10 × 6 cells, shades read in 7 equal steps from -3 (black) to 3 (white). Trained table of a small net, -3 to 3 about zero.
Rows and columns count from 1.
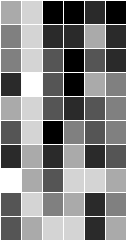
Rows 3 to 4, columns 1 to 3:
0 2 -1 / -2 3 -1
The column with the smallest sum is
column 3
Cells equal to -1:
11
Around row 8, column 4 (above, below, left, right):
1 1 -1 2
